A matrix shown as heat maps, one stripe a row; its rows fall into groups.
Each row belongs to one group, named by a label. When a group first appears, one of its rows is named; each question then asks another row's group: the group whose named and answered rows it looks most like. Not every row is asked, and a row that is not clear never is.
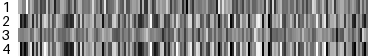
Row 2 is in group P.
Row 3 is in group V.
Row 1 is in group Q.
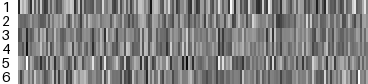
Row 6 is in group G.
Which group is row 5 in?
Q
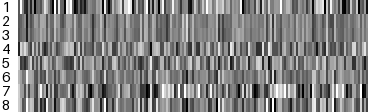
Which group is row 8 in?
Q
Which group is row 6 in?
Q
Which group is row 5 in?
P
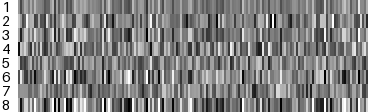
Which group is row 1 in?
G
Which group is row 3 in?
G
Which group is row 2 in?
Q
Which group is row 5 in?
P
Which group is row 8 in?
G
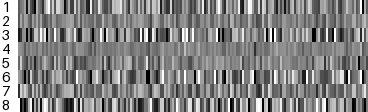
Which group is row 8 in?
P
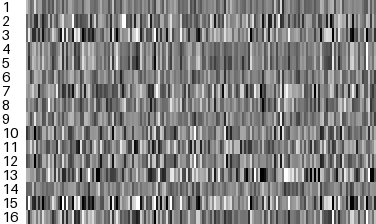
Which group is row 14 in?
V
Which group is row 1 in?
Q
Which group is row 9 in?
Q
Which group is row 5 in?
G
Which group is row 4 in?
G
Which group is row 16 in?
G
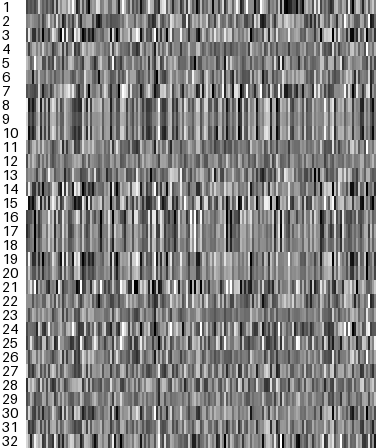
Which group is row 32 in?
Q
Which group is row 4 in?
G
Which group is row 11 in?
G
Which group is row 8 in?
P
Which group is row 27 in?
P
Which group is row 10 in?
P
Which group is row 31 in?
P
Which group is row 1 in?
V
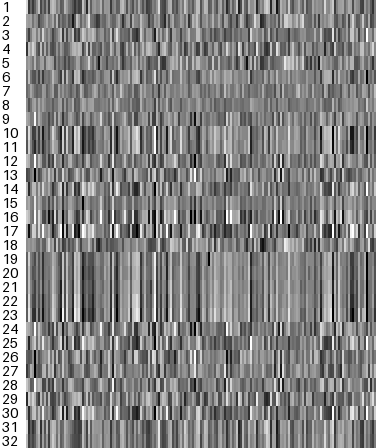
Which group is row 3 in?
G
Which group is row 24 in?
Q
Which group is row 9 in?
Q
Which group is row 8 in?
G
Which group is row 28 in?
Q
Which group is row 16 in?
Q
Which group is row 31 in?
P
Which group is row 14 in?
G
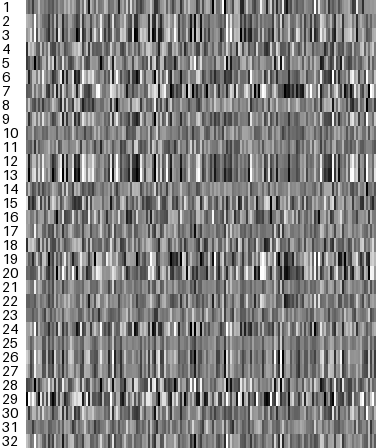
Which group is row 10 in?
V
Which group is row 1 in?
V
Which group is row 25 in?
Q
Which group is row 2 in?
Q
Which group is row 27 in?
Q
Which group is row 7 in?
V
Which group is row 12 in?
G
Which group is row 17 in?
Q
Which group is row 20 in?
V
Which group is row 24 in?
Q
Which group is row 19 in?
V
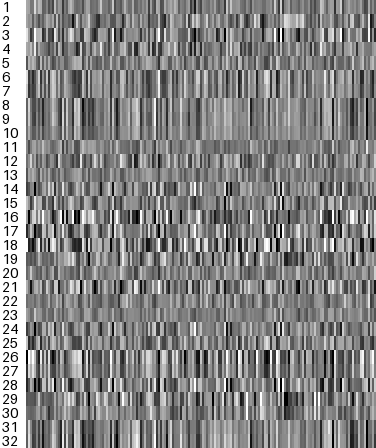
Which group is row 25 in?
P
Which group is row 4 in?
Q
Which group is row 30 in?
V
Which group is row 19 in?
V
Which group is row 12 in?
Q
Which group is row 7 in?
P
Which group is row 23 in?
Q
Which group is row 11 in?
G
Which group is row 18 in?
P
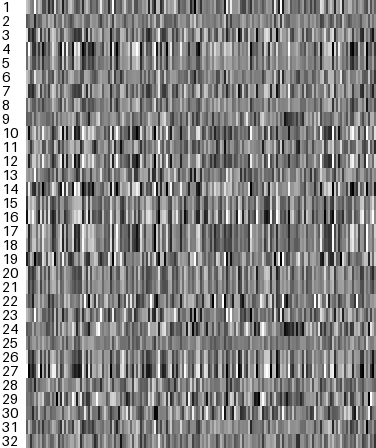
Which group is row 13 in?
Q
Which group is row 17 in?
G
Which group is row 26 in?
P
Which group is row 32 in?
Q
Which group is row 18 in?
G
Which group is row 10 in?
G
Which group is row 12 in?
G
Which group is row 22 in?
V
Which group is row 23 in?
Q
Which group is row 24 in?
V
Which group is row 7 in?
P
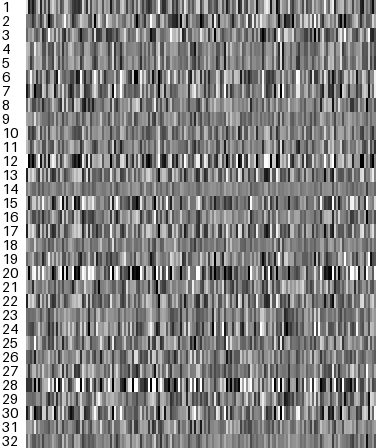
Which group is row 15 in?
G
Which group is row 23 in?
V
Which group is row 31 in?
Q
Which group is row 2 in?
V
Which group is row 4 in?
Q
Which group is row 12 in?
P
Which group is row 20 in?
G
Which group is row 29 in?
V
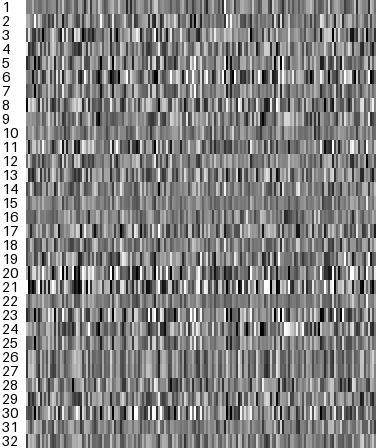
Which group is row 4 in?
P
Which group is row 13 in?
P
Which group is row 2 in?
Q
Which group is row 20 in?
G
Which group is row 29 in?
P
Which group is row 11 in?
G
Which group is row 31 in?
Q
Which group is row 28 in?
V
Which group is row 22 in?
G
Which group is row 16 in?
V
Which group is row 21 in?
P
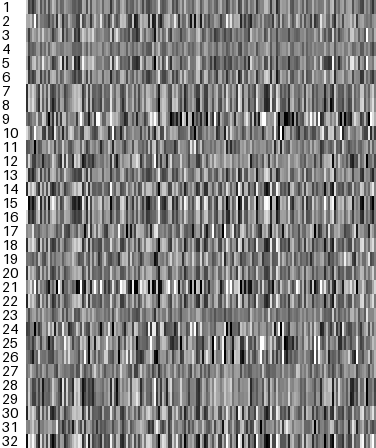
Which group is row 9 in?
V
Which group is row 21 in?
Q
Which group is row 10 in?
Q
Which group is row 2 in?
Q
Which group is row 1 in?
P
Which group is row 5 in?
G
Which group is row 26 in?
V
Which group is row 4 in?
P
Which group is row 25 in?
V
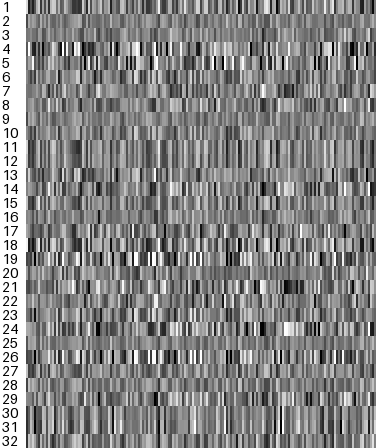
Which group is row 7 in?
V
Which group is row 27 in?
P
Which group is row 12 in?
P
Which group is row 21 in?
V
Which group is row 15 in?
P
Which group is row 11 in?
P
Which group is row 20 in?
G
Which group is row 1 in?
P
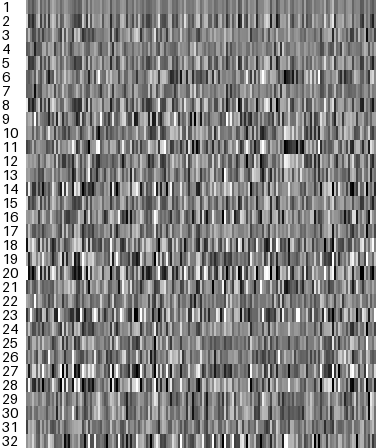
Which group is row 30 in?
V
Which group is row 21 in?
V
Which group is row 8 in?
P
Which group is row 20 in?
P
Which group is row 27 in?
G
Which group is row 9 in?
Q
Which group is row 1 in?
P
